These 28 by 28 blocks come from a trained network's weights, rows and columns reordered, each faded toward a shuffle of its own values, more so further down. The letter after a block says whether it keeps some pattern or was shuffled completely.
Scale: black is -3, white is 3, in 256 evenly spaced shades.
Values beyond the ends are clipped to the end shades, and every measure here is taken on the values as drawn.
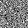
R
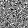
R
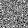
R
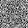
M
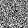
R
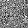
M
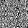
M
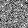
R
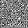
M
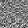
M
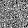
R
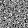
R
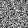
R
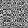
M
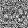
M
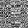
M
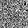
M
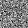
R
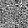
M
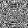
M
